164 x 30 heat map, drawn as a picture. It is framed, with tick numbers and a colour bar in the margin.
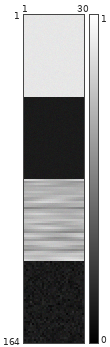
It is made of 4 by 1 panels. Panel 1,1: very high, flat. Panel 2,1: very low, flat. Panel 3,1: high, streaked across. Panel 4,1: very low, fine-grained, faint in contrast.
